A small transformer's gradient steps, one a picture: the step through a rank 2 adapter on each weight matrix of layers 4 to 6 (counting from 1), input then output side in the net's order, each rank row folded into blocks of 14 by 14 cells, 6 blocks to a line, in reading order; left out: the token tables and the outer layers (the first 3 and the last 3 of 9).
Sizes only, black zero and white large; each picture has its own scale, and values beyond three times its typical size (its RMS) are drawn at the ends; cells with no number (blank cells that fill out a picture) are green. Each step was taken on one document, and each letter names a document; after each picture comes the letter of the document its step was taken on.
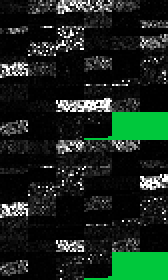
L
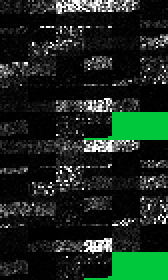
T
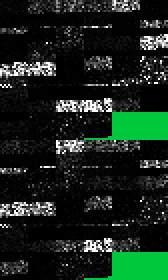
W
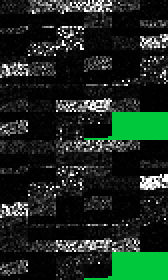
L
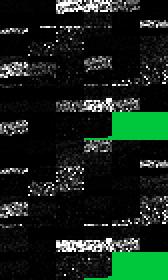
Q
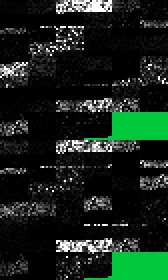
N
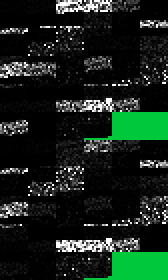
Q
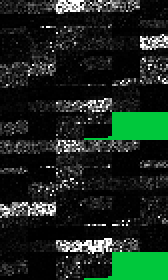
T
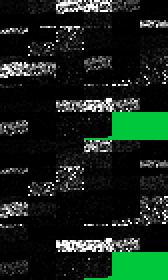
Q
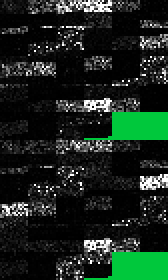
L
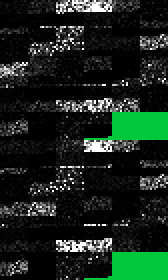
N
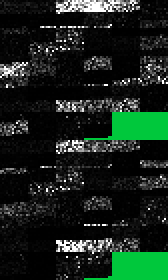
N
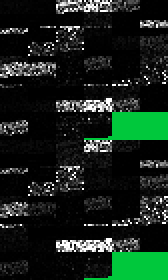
Q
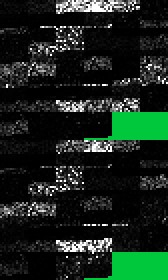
N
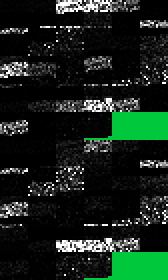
Q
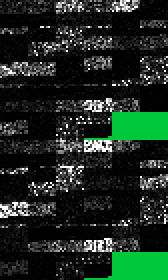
T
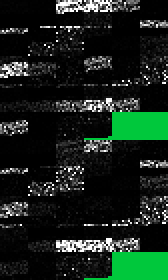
Q
